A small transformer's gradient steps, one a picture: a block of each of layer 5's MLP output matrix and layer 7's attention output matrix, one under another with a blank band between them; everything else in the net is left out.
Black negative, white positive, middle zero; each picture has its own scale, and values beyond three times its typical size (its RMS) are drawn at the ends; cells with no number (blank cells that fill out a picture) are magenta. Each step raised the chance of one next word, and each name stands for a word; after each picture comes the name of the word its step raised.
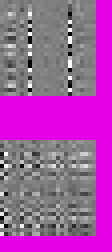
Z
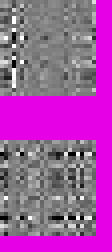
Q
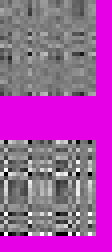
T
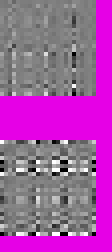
T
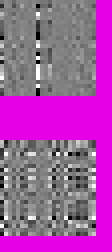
Q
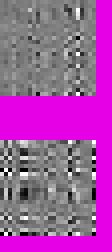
T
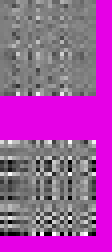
T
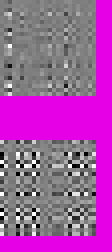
Z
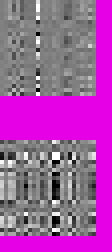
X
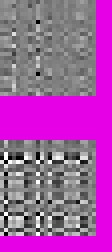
X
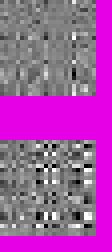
Q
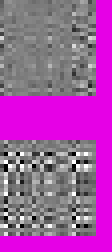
Z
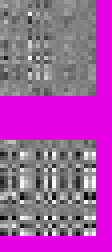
Q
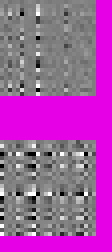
Z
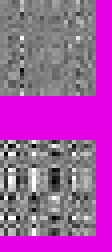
Q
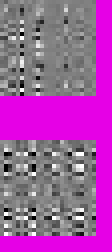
Z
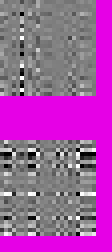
Z
